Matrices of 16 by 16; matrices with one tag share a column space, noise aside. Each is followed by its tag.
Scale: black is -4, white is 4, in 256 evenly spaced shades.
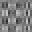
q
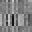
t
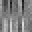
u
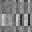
t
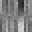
u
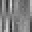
u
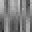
u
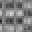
q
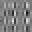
q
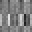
t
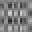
q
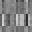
t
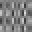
q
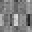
t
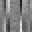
u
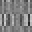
t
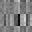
t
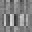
t
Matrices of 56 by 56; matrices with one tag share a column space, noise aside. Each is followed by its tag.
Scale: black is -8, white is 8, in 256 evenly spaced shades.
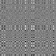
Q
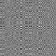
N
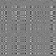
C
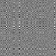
N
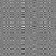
N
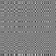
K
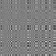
Q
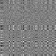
Q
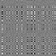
C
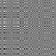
N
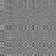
Q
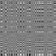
K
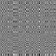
K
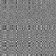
Q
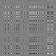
C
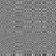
K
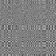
Q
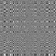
K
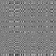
K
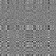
Q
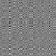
N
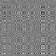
C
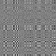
Q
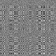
C
